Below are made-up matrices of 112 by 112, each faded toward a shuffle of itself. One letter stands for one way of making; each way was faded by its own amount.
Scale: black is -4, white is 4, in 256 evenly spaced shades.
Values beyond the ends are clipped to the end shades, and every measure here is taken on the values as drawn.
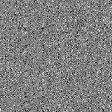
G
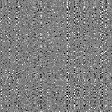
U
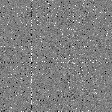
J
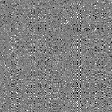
U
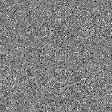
G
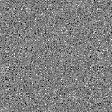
G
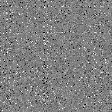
J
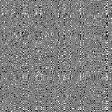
U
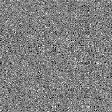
G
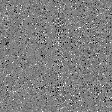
J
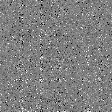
J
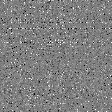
J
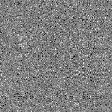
G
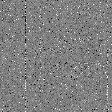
J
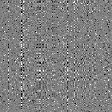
U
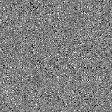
G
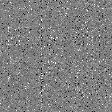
J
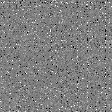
J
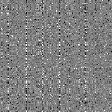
U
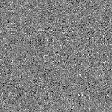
G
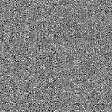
G
